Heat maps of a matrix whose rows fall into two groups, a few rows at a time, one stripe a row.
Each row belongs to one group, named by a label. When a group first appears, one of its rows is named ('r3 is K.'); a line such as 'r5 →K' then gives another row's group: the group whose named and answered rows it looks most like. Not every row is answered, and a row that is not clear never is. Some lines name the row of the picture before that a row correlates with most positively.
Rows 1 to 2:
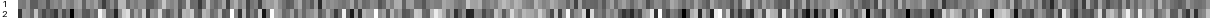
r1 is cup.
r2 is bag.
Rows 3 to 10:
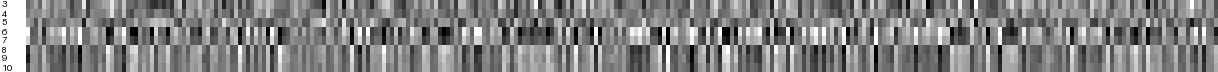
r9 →bag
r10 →bag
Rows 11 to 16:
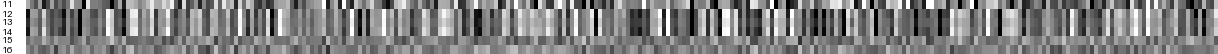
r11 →cup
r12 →bag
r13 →bag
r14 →bag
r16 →cup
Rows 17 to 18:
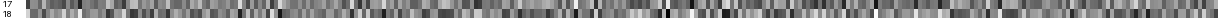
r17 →bag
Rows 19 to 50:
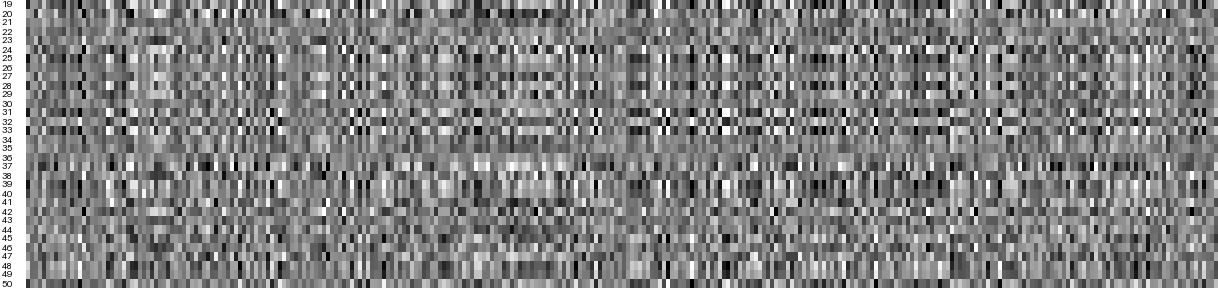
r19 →bag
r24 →cup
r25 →bag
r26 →bag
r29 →cup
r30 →cup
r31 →bag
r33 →bag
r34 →cup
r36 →cup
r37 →cup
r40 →bag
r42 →cup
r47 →cup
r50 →bag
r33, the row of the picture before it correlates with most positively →17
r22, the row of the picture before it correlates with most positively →17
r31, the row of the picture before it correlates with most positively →17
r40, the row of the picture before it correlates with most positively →17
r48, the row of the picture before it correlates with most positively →18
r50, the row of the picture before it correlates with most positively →17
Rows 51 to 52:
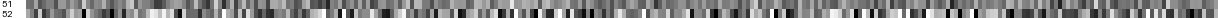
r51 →cup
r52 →cup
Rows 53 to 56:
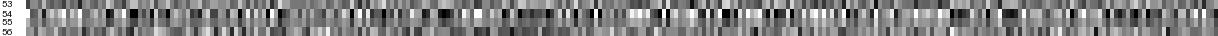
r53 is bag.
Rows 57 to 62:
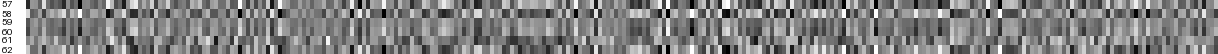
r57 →bag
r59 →bag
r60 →bag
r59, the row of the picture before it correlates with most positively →53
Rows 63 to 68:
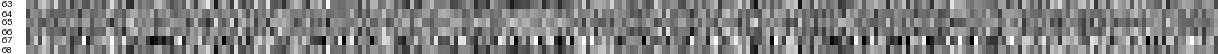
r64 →bag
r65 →cup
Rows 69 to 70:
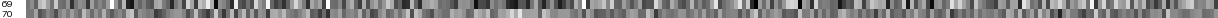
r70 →cup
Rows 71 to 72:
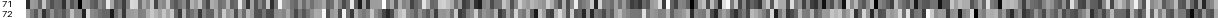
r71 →bag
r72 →cup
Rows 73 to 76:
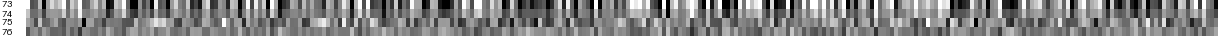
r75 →cup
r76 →bag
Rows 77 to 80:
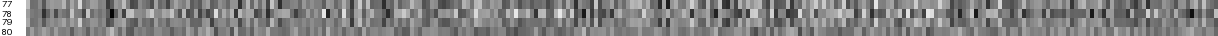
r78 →cup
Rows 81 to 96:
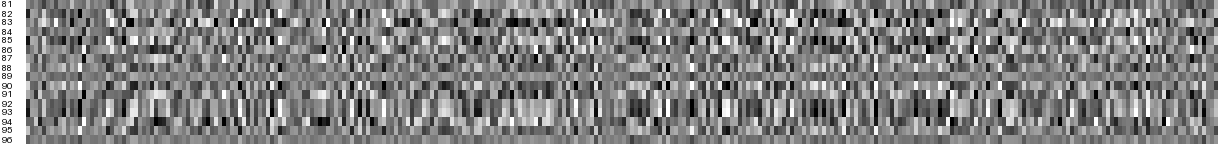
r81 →cup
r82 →bag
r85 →bag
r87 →cup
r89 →bag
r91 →cup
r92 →bag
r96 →bag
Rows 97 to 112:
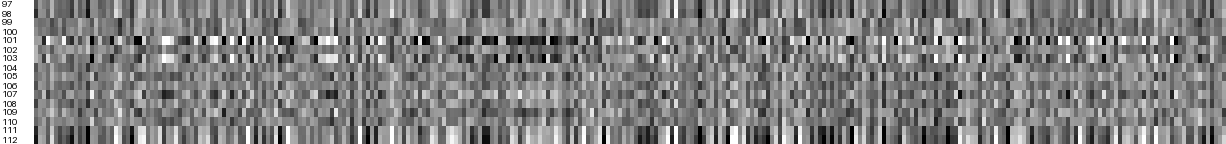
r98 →bag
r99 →cup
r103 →cup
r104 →bag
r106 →bag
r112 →bag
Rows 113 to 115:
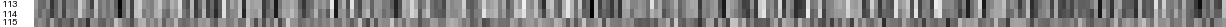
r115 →bag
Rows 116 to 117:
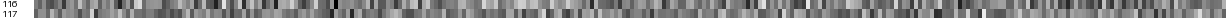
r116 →cup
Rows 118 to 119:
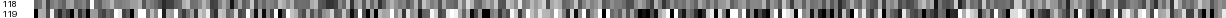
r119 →bag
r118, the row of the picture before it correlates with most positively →117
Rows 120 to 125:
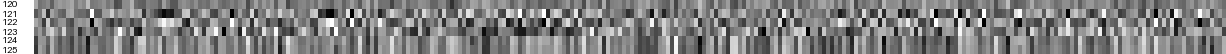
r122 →cup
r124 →bag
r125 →bag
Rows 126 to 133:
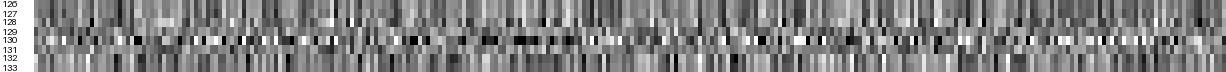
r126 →cup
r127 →cup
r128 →cup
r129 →bag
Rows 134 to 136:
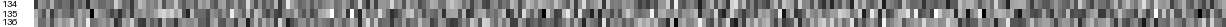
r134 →bag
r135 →cup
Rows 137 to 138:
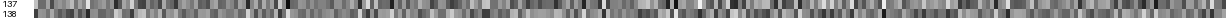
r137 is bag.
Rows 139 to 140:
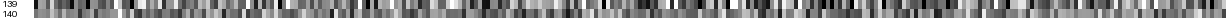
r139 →bag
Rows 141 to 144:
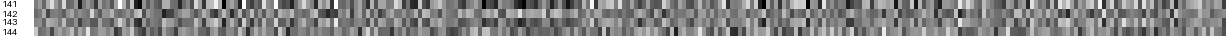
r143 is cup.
